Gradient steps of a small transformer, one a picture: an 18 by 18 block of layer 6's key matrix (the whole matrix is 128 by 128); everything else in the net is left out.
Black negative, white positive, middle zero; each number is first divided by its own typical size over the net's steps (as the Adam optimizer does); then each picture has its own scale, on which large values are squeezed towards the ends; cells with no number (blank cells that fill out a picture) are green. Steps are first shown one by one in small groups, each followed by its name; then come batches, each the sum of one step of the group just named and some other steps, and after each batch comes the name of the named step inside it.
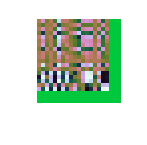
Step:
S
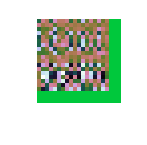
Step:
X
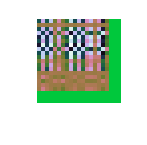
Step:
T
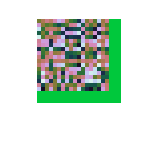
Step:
S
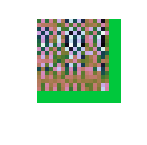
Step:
T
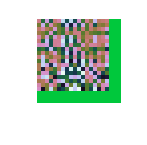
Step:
X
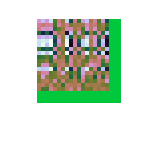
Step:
X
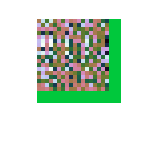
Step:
X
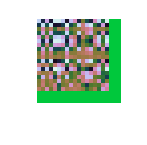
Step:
S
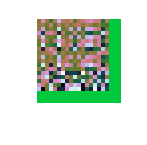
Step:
X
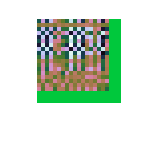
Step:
T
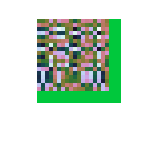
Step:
S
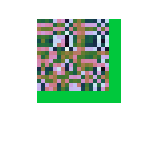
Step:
S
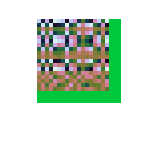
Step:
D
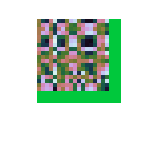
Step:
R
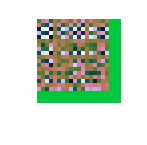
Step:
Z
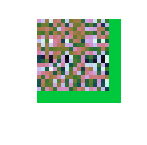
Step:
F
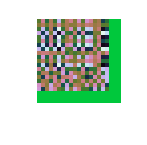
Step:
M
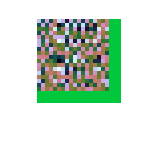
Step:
D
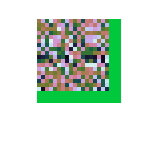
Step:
F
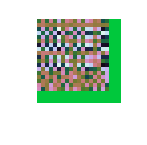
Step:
M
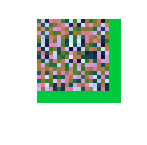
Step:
M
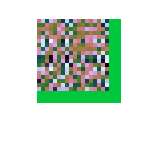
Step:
F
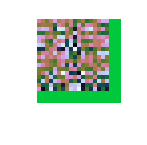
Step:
R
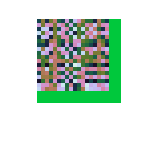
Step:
Z
